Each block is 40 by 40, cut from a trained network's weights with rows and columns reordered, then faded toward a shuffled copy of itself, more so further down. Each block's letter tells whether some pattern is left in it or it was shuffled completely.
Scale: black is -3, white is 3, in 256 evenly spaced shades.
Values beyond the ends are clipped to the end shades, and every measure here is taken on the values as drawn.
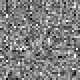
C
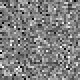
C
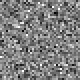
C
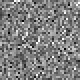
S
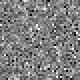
S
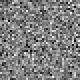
S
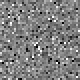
S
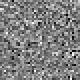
C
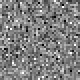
S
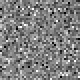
S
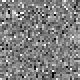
C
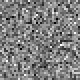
S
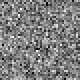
S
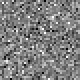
S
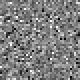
C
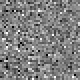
C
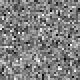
S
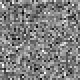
S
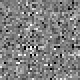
C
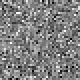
C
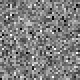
C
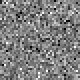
S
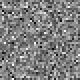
C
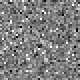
S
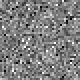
S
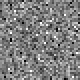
C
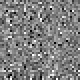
C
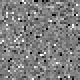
S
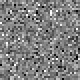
C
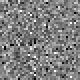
C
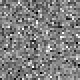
S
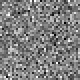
C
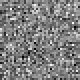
C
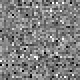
C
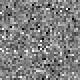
S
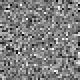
C
